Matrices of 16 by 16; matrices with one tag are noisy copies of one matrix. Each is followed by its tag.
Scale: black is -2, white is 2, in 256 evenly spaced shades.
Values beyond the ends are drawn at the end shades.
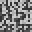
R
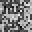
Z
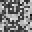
Z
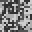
Z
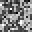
Z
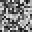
Z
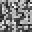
R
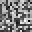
R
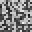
R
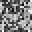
Z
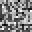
R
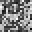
Z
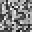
R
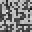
R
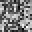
Z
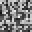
R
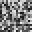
R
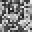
Z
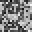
Z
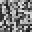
R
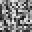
R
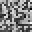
R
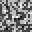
R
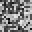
Z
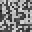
R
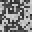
Z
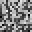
R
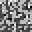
R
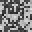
Z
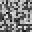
R
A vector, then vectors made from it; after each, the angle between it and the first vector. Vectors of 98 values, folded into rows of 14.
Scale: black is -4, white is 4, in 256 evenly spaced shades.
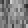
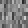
orthogonal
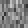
partly aligned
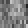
nearly parallel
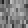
nearly parallel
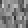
orthogonal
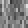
nearly opposite
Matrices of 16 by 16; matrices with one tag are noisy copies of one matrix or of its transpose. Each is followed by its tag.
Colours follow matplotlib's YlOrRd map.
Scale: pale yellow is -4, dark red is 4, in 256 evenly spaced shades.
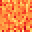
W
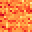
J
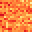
J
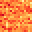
J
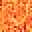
W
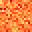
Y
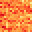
J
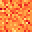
Y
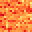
J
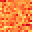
W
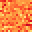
W
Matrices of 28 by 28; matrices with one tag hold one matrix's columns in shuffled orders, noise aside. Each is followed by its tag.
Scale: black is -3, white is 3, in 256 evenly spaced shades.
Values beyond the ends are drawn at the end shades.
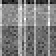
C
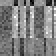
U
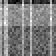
C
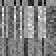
U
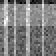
C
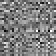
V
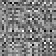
V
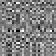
V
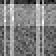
C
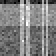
C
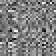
V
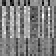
U
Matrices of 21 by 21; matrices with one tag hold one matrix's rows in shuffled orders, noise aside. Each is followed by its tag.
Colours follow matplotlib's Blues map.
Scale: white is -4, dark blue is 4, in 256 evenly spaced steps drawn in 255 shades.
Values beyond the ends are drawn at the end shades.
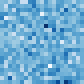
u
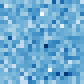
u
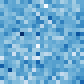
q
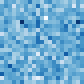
q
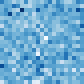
q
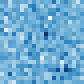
u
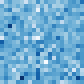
q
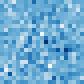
u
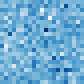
u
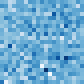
u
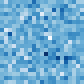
u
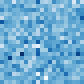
q
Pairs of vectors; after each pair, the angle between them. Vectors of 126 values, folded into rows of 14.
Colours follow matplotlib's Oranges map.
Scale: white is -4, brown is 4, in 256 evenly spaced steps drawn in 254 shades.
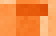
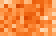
partly aligned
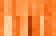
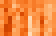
nearly opposite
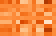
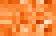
nearly parallel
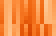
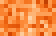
partly opposed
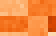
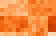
nearly parallel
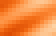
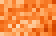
partly opposed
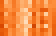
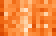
nearly parallel
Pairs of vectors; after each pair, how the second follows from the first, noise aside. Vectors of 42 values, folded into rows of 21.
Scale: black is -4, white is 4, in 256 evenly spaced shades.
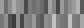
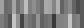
sign-scrambled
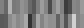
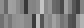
shuffled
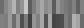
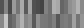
wrapped around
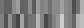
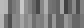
reversed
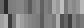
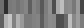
sign-scrambled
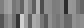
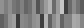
reversed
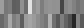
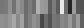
shuffled
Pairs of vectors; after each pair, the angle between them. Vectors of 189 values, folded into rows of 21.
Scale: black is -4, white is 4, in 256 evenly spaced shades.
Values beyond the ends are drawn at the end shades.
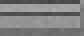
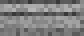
nearly parallel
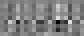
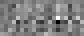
nearly parallel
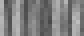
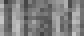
nearly parallel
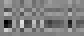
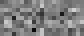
partly opposed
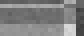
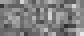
partly opposed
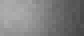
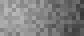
nearly parallel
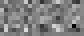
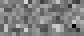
nearly parallel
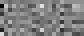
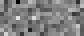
orthogonal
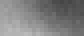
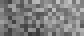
partly opposed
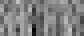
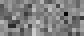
partly opposed
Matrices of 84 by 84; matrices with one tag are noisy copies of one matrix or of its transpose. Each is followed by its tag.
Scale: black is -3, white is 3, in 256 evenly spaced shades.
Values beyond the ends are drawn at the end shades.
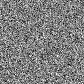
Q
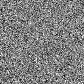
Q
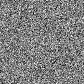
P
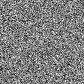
Q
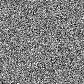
P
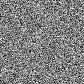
Q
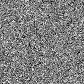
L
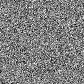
P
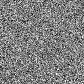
Q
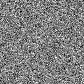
Q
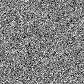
L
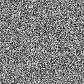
P
